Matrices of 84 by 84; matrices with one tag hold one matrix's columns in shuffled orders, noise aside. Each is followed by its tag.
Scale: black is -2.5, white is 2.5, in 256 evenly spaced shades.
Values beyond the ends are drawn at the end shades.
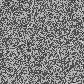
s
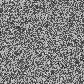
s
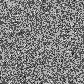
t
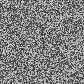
s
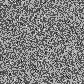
s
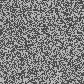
s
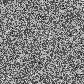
t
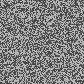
s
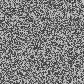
s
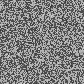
s
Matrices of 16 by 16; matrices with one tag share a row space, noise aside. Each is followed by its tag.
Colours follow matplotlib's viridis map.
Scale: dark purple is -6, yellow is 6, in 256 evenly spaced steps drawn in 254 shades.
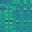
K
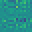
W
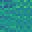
K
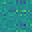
W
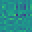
W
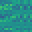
K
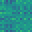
K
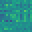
K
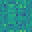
W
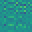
W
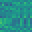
K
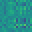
W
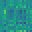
W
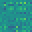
W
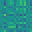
W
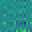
W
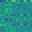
K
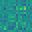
W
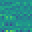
K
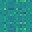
W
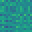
K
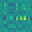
W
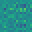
W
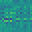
K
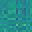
W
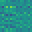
K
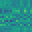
K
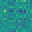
W
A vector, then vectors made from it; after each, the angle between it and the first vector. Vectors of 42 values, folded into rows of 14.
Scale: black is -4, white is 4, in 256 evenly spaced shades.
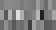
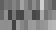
partly opposed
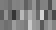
partly opposed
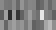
nearly opposite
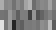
orthogonal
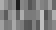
orthogonal
